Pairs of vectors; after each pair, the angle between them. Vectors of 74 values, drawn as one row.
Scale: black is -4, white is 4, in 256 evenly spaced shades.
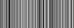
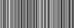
nearly opposite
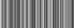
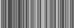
partly aligned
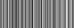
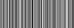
nearly parallel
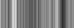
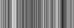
nearly parallel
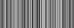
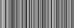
partly opposed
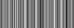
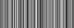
nearly parallel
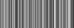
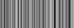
nearly opposite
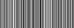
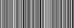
nearly parallel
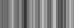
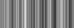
nearly opposite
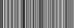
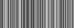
partly aligned
